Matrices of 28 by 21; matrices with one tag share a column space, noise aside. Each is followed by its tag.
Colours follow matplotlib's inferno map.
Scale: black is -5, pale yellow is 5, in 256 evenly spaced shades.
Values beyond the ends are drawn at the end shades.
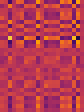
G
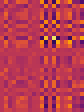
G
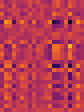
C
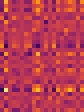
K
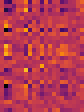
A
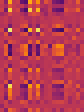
A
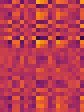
G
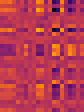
A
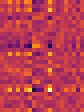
K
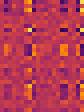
A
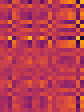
G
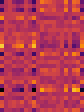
K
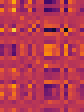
A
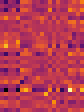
K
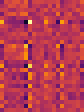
C
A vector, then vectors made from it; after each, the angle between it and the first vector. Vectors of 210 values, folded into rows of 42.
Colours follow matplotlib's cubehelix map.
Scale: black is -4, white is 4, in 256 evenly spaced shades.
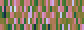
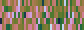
orthogonal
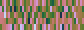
nearly opposite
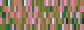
partly aligned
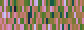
nearly opposite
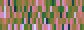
nearly opposite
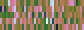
partly aligned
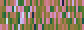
partly aligned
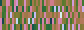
partly aligned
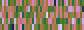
orthogonal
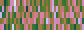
partly aligned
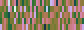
partly aligned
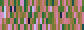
nearly opposite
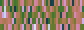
nearly opposite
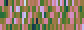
partly aligned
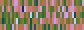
partly aligned
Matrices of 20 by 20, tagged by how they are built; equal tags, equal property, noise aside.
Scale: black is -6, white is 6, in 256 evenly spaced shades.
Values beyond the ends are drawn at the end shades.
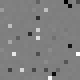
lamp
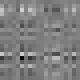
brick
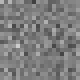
brick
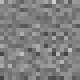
brick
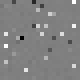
lamp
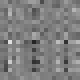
brick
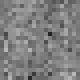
brick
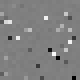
lamp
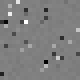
lamp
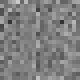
brick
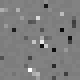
lamp
